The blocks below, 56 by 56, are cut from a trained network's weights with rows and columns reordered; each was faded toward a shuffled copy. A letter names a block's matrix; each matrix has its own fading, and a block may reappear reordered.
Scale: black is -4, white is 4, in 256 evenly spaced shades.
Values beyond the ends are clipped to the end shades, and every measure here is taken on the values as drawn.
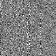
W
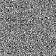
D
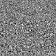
D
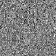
W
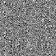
W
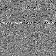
D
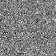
D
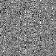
W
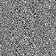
W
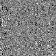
W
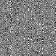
W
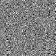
W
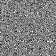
D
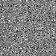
D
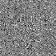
D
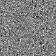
W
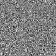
D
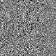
W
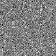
W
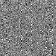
W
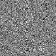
W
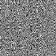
W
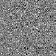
W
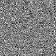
W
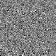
D
